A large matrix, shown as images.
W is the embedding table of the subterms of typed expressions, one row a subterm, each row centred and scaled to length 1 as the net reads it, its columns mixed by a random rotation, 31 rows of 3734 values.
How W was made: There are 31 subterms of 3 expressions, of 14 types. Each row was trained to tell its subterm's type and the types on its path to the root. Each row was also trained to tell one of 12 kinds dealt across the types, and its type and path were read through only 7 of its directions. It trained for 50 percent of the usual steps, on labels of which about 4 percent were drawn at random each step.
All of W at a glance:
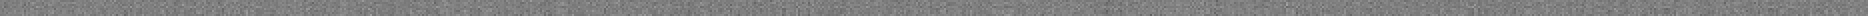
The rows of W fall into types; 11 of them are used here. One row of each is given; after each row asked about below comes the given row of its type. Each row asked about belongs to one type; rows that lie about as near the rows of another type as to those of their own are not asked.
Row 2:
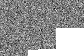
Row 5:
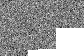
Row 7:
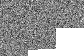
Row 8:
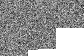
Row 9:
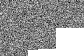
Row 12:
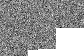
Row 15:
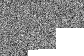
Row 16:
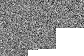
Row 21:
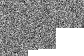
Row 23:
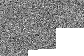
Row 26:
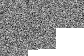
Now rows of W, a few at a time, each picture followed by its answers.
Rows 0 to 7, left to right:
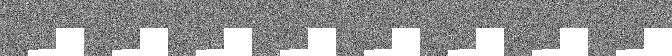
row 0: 15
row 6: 23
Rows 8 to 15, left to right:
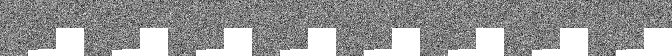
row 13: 26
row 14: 5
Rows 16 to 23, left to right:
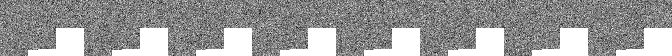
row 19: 2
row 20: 8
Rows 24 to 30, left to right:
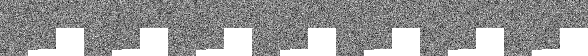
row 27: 21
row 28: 7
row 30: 2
